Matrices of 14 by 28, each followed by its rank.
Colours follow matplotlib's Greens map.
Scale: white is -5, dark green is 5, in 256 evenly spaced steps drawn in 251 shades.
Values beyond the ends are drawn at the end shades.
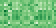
two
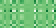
one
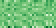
two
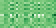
two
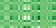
one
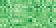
three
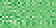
three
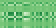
one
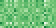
two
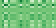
one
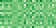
two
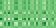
one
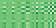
one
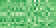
three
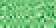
three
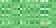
two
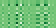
one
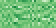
three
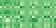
two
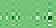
one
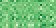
three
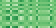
one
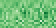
three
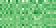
three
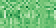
three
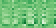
two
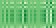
one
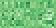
three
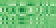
two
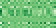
two
